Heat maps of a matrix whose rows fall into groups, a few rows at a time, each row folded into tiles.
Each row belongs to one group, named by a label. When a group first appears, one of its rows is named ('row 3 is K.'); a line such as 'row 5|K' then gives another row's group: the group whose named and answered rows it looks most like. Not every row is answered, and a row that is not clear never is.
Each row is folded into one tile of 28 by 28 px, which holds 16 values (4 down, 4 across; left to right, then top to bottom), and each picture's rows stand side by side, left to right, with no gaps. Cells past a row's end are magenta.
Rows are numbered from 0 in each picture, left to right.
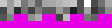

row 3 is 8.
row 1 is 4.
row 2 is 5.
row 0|5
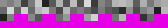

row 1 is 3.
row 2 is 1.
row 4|5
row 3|4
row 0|1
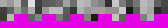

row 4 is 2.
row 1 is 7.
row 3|3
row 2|8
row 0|5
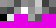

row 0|7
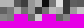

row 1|7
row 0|3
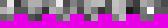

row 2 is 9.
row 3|5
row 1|8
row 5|2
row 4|2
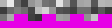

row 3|4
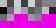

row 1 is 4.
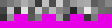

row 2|8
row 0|1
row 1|1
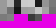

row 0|8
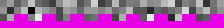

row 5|4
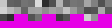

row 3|4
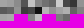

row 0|4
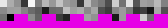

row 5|4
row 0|3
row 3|2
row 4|5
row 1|8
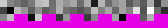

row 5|2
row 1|5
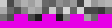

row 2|1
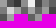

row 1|9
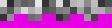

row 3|3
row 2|8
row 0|7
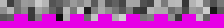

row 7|2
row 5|1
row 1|5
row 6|8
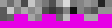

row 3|7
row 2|5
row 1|2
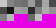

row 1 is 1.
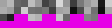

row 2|2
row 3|8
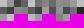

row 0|7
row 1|4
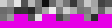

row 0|5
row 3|3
